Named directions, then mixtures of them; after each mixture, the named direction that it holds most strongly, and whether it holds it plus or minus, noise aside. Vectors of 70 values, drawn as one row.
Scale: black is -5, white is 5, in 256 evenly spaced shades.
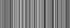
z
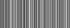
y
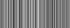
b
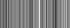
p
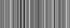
z, minus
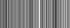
p, plus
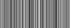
y, minus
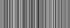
b, minus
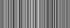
b, plus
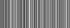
y, plus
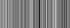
p, minus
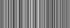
b, plus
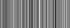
p, plus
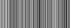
p, minus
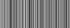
y, minus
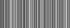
y, plus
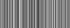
b, minus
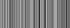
p, minus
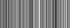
p, plus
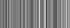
p, plus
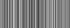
b, minus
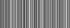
y, plus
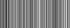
p, plus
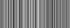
b, plus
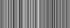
b, plus
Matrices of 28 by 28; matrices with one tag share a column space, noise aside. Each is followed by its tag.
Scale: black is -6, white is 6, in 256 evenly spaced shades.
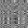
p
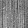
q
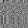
p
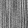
q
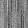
q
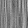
q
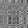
p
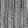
q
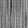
q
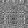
p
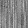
q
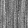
q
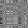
p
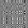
p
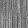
q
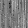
q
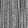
q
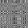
p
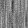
q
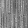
q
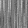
q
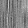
q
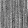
q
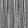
q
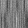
q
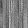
q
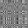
p
